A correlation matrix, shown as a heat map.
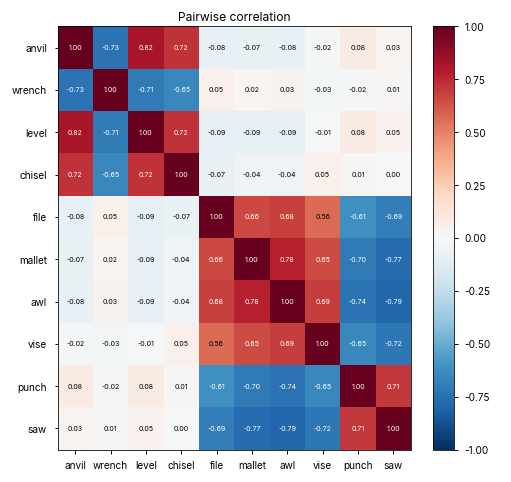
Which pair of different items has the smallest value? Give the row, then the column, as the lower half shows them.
saw, awl
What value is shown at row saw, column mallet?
-0.77
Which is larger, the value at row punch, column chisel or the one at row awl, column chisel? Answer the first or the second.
the first
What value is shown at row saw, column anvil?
0.03
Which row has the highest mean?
chisel
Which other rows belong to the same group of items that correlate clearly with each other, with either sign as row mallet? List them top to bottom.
file, awl, vise, punch, saw
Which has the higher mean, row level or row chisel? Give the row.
chisel
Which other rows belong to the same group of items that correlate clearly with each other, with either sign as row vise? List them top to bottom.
file, mallet, awl, punch, saw
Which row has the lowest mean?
saw
